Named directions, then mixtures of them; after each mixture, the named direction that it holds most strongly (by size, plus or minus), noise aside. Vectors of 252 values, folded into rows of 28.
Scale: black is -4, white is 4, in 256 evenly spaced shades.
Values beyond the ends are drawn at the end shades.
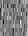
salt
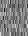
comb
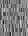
salt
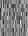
salt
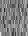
comb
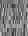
salt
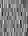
salt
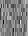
salt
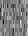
salt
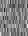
comb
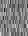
comb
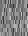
comb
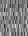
comb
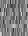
comb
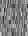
comb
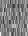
comb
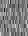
comb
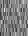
comb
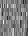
salt
